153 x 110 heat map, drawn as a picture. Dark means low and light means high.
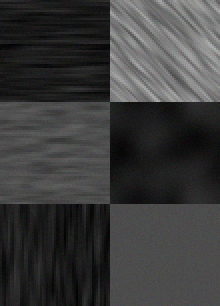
It is made of 3 by 2 panels. Panel 1,1: very low, streaked across, faint in contrast. Panel 1,2: middling, slanting down to the right. Panel 2,1: low, streaked across, faint in contrast. Panel 2,2: very low, smooth, faint in contrast. Panel 3,1: very low, streaked downward, faint in contrast. Panel 3,2: low, flat.
